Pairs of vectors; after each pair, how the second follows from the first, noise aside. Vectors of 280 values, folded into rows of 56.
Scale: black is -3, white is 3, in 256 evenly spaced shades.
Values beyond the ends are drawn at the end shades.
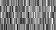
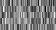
reversed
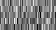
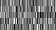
sign-scrambled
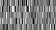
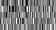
sign-scrambled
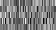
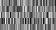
sign-scrambled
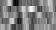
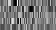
sign-scrambled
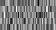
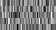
reversed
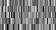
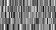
copied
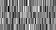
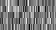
sign-scrambled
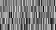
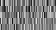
reversed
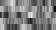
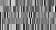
sign-scrambled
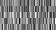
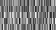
copied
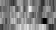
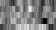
copied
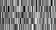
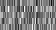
sign-scrambled
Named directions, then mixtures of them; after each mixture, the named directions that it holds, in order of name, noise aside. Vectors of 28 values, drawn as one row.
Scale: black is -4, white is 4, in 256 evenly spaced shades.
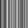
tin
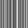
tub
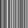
tin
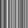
tin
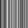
tin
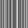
tub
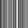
tin, tub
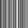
tin, tub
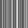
tin, tub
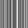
tub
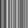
tin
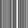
tin, tub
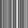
tin, tub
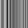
tin, tub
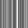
tin, tub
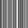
tin, tub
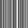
tin, tub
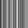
tin, tub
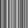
tin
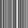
tin, tub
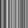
tin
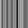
tin, tub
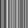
tin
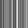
tin, tub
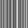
tub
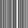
tin, tub
